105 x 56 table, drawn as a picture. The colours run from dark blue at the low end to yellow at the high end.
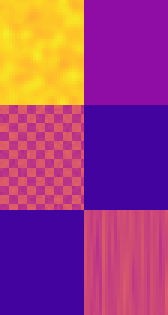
The table splits into 3 rows of 2 panels. Panel 1,1: very high, blotchy, faint in contrast. Panel 1,2: low, flat. Panel 2,1: middling, checkered. Panel 2,2: very low, flat. Panel 3,1: very low, flat. Panel 3,2: middling, streaked downward, faint in contrast.
